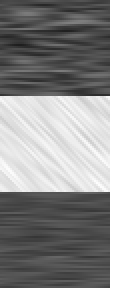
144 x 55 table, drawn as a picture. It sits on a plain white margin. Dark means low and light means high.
The table splits into 3 rows of 1 panel. Panel 1,1: low, streaked across. Panel 2,1: very high, slanting down to the right, faint in contrast. Panel 3,1: low, streaked across, faint in contrast.
